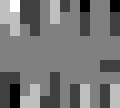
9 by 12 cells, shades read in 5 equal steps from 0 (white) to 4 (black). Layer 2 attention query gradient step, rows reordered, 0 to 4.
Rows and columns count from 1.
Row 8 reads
3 4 2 1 2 3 2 3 1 2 3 1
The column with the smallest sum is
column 10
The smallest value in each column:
1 0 1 1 2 1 2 2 1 2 2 1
